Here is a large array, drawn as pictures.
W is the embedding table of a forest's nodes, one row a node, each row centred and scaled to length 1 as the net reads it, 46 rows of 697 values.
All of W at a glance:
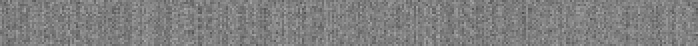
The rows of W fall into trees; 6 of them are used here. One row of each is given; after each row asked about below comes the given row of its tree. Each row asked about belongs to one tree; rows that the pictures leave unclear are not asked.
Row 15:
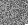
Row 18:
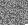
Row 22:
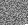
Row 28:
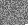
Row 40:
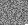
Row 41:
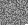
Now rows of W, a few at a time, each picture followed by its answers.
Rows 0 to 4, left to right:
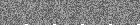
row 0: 22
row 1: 15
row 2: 15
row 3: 18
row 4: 15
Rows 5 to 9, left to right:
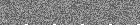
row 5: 40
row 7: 18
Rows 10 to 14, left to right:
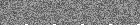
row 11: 22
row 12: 28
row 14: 41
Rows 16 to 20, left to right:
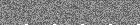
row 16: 40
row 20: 28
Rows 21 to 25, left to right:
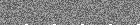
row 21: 40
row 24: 41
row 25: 28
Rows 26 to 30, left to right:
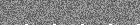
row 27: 28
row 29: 40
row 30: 22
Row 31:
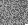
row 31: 15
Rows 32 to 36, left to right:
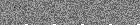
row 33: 22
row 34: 15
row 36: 28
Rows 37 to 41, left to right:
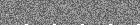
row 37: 18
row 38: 28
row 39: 41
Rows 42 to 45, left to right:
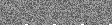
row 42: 41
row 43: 28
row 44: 40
